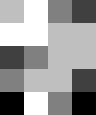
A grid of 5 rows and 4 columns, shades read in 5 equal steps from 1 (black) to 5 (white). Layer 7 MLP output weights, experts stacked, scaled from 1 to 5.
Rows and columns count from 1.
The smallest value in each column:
1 3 3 1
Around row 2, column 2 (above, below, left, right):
5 3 5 4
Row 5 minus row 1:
-3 0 0 -1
